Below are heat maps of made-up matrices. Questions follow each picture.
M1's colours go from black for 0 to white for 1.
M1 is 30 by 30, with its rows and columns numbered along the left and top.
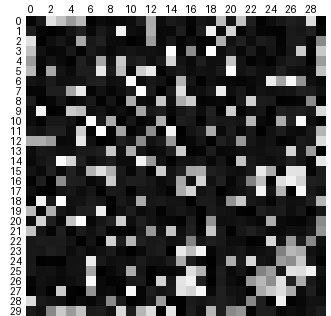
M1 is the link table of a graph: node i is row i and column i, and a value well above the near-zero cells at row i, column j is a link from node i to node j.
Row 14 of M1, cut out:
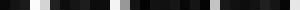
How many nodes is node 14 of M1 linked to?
6
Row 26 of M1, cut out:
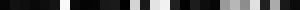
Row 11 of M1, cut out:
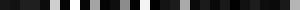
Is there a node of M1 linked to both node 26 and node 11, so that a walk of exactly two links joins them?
no
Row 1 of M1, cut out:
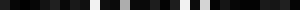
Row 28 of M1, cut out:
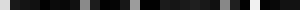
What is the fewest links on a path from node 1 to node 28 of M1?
3
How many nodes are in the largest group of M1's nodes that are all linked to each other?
5
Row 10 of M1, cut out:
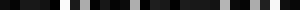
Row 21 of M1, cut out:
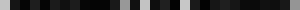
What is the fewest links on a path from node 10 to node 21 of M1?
4
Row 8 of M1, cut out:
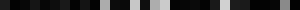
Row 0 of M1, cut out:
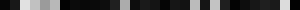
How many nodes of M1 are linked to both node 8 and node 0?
1
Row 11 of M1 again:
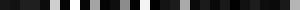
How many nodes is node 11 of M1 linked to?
7
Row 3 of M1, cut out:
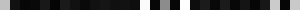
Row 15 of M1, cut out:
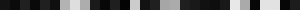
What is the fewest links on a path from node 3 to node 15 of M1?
2
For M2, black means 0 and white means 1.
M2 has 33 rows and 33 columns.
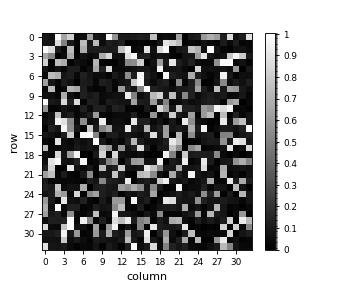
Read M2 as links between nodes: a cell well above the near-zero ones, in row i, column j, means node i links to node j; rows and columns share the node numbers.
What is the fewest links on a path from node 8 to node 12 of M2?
1
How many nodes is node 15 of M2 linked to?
10
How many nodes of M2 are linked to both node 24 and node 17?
0
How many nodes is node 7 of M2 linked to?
6
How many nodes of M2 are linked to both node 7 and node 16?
3
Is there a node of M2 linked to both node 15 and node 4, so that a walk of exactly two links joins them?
yes
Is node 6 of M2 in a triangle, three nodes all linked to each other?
yes
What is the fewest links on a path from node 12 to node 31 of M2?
2
